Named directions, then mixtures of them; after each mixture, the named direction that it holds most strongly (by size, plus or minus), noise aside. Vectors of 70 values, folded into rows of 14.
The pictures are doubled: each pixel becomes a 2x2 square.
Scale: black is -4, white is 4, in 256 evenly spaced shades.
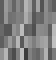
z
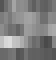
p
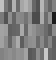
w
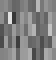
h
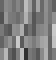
z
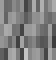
z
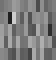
h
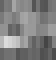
p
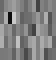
h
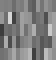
h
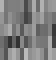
z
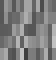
z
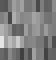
p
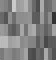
w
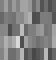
z
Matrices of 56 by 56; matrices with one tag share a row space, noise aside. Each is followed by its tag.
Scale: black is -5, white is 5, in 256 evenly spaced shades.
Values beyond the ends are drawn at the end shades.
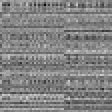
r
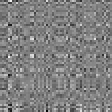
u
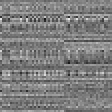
r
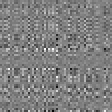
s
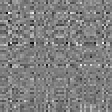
u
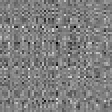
s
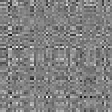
u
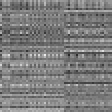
r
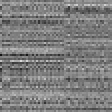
r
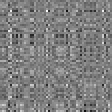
u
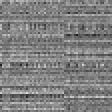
r
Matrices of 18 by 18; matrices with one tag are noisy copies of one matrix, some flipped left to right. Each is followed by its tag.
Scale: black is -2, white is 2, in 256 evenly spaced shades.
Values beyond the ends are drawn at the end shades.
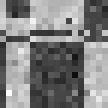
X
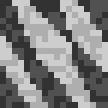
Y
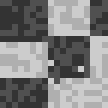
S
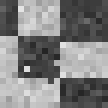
S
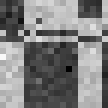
X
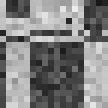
X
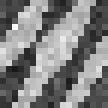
Y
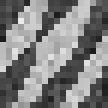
Y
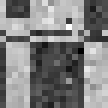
X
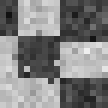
S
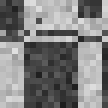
X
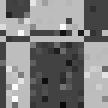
X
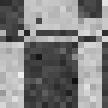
X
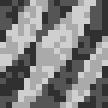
Y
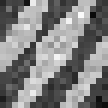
Y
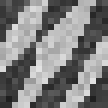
Y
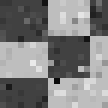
S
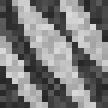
Y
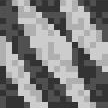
Y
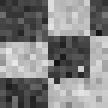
S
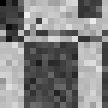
X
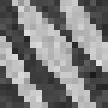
Y
